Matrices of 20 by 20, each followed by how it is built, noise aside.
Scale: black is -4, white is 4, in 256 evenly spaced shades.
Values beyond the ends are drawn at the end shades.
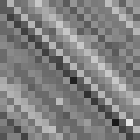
Toeplitz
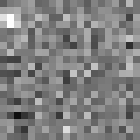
low rank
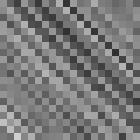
Toeplitz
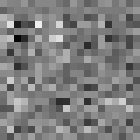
low rank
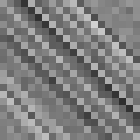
Toeplitz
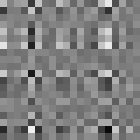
low rank
